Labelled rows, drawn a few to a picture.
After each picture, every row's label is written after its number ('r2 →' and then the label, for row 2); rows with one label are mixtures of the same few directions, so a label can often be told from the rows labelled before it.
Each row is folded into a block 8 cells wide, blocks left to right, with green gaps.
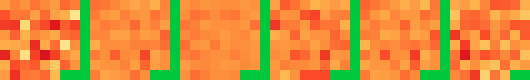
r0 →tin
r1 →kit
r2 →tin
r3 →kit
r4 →kit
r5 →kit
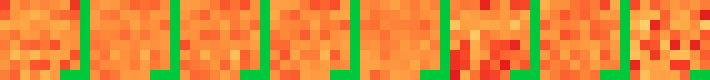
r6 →kit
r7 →kit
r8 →kit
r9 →kit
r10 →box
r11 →box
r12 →kit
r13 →tin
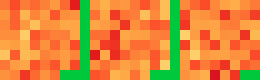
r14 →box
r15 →box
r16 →kit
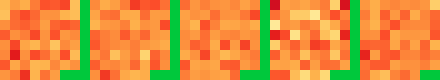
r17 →kit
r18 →kit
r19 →tin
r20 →kit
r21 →box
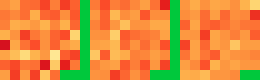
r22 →kit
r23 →box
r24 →box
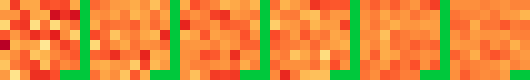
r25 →tin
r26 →kit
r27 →kit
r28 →kit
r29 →box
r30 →tin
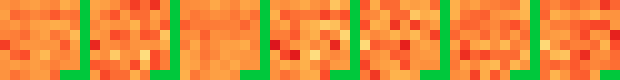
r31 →tin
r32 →kit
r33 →box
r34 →tin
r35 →tin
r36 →kit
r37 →tin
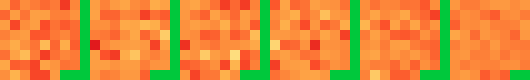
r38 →tin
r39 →tin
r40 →kit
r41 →tin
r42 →tin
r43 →kit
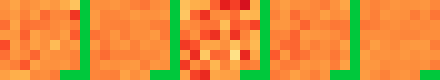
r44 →box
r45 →kit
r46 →kit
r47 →box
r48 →box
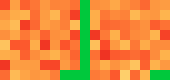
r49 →tin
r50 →kit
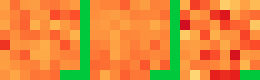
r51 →tin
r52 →box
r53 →kit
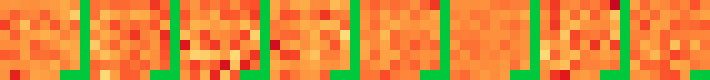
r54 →tin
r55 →tin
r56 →kit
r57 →tin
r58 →box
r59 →box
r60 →box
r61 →tin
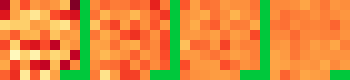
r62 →kit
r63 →tin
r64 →tin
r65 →box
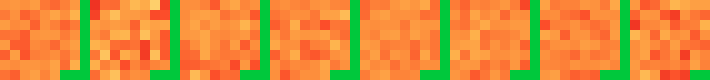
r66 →box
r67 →kit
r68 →box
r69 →tin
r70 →kit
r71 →box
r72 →kit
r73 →kit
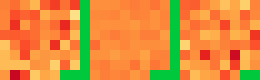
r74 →box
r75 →kit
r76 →kit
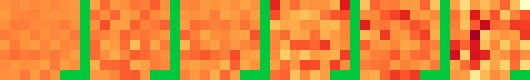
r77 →kit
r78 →tin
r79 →kit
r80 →kit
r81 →kit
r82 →box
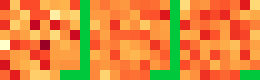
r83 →tin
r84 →tin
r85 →kit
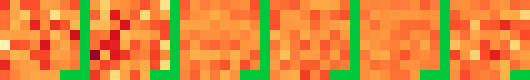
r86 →tin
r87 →box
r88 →kit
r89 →kit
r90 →tin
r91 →tin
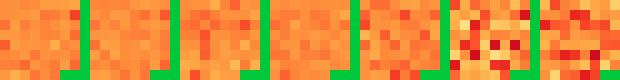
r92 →box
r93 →box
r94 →box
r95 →tin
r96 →kit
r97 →tin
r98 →kit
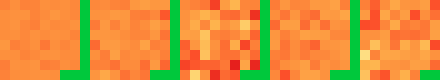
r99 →tin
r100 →box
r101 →box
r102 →tin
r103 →box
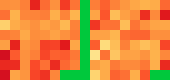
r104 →box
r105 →box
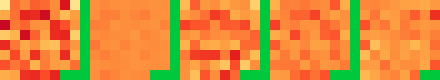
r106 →kit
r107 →tin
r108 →kit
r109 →kit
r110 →box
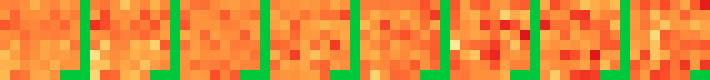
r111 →box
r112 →box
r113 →kit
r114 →tin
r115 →tin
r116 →tin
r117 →kit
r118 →box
